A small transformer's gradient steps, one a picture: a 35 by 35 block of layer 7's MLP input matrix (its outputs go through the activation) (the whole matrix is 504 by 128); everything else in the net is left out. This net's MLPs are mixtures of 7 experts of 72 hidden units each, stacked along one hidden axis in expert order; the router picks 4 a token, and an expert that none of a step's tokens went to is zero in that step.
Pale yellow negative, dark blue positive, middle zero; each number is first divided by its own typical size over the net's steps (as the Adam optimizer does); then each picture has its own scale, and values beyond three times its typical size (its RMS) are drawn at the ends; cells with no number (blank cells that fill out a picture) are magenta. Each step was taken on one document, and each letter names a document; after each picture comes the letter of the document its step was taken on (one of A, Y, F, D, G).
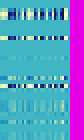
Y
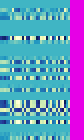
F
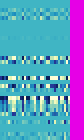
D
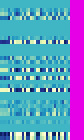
F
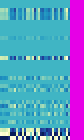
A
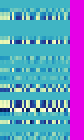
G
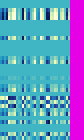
D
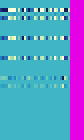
Y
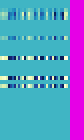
Y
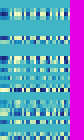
F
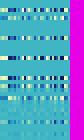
Y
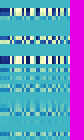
G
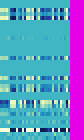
A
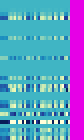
A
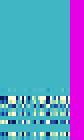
D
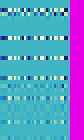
Y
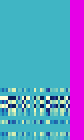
D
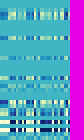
A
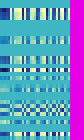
F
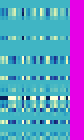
D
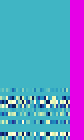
D
